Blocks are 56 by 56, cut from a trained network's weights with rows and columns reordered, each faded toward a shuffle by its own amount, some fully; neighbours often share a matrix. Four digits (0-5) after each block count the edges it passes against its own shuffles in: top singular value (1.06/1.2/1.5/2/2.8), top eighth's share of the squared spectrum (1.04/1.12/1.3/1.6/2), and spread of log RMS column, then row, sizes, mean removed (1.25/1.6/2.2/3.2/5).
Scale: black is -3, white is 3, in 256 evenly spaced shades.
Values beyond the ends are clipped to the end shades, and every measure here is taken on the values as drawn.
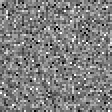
0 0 0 0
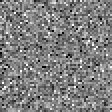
0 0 0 0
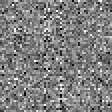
2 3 2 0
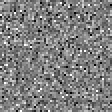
0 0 0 0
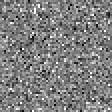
0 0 0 0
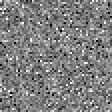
0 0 1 0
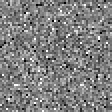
0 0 0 0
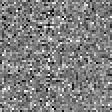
2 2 2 0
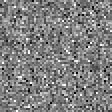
0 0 0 0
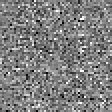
1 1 1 0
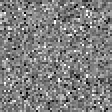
0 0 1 0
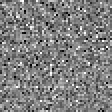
0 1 0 0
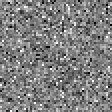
0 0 0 0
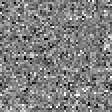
1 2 1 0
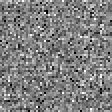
1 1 1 0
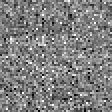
2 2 1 1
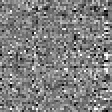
2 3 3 1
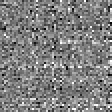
2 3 3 2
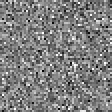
1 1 0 0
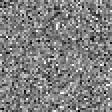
0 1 0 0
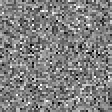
3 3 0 1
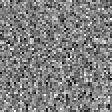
3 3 1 1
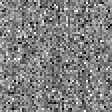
2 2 0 1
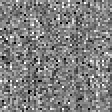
2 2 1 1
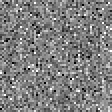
1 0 0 0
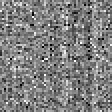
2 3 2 1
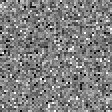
1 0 0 0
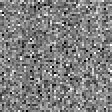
1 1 0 0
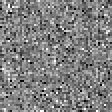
1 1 0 0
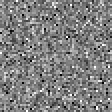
1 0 0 0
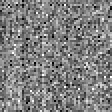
2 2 1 1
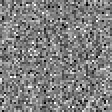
1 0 0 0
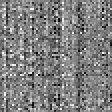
3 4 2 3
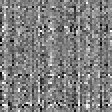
4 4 2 3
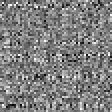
4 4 1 3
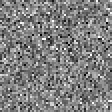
2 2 0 1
